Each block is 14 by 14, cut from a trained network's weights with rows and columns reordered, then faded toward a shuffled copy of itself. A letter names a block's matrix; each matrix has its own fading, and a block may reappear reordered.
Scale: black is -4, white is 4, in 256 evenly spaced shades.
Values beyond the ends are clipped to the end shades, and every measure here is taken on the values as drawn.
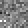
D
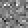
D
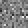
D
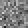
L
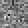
L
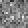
D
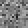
D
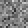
L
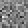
D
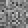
L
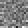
D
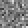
L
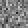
L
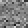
D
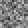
L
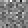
D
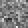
D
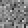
L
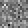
L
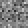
L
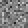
L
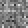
D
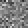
L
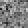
D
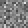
D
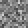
L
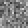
L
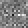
D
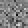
D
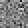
D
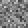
L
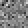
D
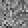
L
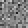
L
